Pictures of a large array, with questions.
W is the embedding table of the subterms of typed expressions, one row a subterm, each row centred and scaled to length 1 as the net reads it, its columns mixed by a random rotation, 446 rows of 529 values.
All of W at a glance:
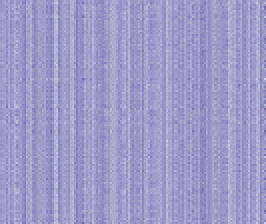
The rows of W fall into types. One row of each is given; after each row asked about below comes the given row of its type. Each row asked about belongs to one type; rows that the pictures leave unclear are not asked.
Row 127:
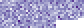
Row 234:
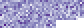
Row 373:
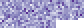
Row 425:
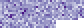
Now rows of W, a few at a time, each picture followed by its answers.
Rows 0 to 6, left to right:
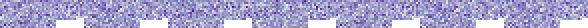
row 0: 234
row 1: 425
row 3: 127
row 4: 234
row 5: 425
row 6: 234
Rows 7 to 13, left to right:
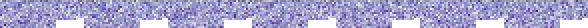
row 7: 234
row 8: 425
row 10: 234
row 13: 373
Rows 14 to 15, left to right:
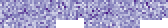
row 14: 373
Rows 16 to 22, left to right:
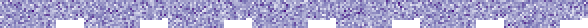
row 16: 373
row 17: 373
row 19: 373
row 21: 373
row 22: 234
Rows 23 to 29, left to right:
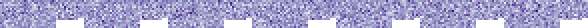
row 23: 127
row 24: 127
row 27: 373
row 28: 373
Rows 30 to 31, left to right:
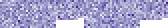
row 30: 127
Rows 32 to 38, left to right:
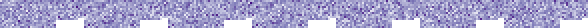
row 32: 127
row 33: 234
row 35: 234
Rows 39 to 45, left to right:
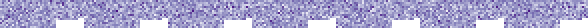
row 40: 373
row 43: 425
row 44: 127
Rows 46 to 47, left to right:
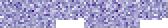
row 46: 373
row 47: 373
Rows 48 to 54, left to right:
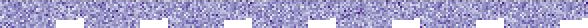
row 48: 234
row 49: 373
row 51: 127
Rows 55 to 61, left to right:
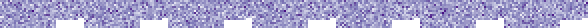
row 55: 373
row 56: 373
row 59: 234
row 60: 425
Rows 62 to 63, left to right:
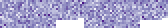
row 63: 127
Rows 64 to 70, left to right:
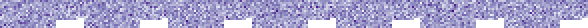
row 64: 234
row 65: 234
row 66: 127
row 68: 127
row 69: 373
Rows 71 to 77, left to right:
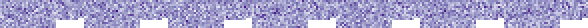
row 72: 373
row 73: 127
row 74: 425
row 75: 234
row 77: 373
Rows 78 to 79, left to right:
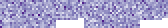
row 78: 425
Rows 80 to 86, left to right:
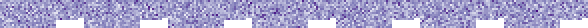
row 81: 127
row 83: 425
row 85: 373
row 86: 373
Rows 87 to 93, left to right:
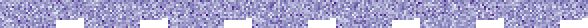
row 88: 127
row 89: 425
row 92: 127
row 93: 127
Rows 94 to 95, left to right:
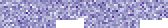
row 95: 373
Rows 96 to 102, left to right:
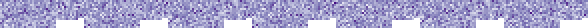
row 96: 373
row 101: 373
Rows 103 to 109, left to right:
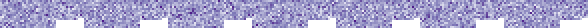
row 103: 234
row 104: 127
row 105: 425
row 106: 234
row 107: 127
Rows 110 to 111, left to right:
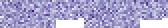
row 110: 373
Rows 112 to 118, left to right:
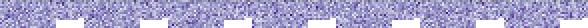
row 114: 234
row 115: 425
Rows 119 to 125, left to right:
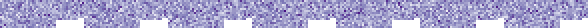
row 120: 425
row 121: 373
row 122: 373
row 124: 127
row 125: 373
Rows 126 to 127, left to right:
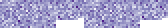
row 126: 127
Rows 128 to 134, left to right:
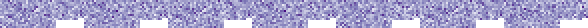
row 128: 425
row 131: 373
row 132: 234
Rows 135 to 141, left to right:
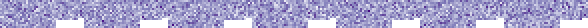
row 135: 425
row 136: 127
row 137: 234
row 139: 373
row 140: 234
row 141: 373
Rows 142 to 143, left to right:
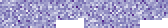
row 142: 127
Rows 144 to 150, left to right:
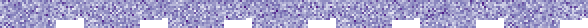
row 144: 234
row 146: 127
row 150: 234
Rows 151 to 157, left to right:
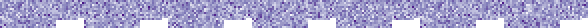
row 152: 425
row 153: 234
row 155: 127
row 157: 234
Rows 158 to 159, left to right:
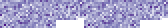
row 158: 234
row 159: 234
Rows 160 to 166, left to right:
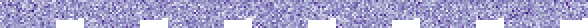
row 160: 373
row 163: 234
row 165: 127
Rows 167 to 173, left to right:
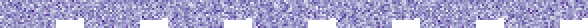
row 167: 373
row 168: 127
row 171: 373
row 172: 127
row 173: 373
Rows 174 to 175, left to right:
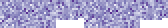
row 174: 373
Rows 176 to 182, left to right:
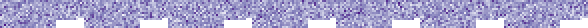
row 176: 234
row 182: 234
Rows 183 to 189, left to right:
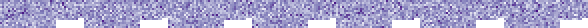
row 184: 127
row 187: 425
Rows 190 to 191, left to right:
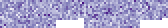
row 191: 425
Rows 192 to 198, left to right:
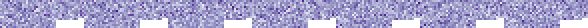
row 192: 425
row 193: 373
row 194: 127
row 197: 234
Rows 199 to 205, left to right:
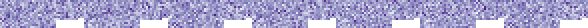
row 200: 373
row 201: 234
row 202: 373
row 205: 234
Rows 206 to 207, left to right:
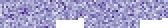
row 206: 425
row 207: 373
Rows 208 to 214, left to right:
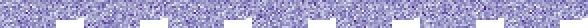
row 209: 234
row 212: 127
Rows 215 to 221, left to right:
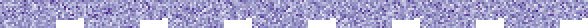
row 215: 127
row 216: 425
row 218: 425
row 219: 373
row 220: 373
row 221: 373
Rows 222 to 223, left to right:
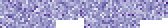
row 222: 425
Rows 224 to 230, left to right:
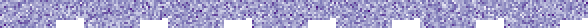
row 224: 234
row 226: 373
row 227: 425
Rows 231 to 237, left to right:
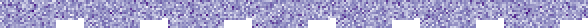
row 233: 425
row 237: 425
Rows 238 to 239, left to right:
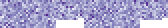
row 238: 234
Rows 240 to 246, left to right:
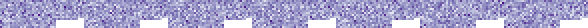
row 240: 425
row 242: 127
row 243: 127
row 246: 234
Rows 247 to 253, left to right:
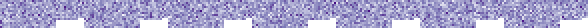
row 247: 425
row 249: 373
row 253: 127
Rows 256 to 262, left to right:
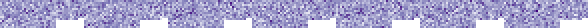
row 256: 373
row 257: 234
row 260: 425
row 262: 373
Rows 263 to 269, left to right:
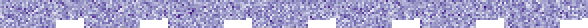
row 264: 425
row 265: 425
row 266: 127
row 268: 425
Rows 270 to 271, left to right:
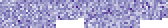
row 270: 127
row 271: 373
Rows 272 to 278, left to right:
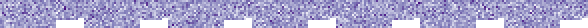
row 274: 234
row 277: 127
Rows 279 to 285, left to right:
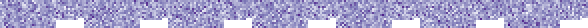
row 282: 234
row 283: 234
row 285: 234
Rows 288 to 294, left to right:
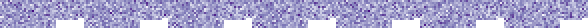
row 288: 373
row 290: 234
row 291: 234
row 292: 373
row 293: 234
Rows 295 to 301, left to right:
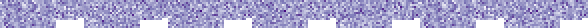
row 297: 373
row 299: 373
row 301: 373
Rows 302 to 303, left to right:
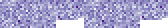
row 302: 127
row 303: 127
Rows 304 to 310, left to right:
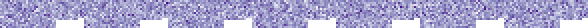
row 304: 425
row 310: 373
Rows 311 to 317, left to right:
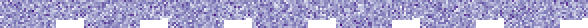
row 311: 373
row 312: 234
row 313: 234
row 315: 234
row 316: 425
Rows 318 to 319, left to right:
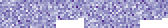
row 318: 127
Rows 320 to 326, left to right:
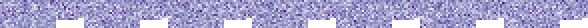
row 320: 127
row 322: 373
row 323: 373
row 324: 127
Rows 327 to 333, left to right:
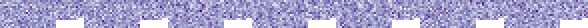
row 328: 127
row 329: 373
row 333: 373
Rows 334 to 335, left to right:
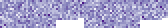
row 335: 127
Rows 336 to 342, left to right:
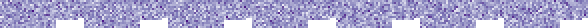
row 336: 373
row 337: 127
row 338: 127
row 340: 373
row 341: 425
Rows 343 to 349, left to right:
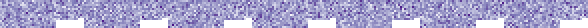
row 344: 127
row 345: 234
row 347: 127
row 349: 234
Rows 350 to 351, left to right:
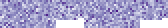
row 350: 234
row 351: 373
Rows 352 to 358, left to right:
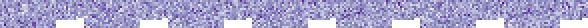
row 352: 234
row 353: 425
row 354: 373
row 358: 373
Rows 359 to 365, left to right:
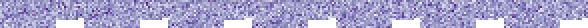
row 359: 373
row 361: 234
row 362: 234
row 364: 373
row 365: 425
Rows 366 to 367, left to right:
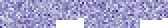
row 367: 373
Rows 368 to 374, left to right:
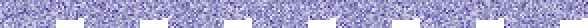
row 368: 373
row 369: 373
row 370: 234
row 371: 127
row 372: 234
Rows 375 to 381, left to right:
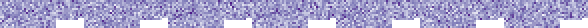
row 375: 373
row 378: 373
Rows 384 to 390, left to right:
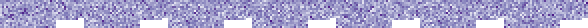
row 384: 425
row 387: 127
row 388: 425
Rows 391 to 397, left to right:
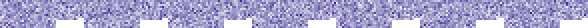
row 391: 234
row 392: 373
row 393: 373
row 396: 234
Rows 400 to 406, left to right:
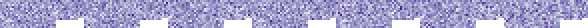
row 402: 234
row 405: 234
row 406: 373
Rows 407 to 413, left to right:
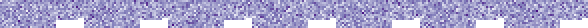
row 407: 127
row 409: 234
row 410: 425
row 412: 234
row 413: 373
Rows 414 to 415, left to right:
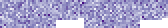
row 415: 127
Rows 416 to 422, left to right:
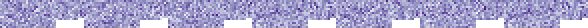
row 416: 425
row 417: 234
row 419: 373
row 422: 373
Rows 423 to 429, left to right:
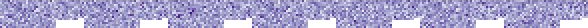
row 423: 425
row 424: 373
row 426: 425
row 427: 127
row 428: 234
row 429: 234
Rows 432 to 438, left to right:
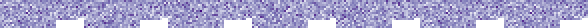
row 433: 234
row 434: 373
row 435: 425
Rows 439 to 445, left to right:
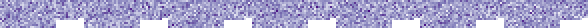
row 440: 373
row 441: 234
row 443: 373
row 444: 234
